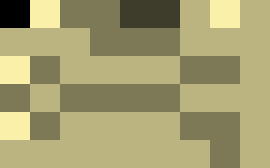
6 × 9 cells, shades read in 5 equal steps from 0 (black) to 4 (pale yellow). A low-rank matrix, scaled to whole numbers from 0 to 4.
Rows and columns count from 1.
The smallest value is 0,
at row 1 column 1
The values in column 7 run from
2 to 3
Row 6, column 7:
3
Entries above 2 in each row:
4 6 6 4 6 8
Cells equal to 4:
4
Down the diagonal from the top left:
0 3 3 2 3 3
